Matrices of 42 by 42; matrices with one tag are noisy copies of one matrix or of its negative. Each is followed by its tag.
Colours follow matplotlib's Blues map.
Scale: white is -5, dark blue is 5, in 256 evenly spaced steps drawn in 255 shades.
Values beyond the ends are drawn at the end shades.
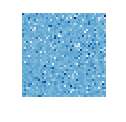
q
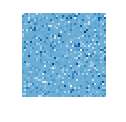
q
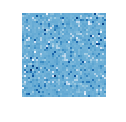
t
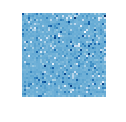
q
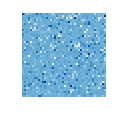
q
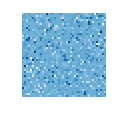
t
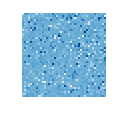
q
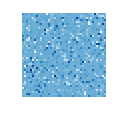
t
